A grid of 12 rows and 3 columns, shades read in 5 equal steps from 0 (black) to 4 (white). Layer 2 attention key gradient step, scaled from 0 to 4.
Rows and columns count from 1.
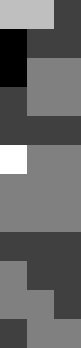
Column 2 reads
3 1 2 2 1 2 2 2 1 1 2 2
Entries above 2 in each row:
2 0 0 0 0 1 0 0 0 0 0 0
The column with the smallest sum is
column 3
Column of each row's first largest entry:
1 2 2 2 1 1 1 1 1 1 1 2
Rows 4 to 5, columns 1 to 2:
1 2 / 1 1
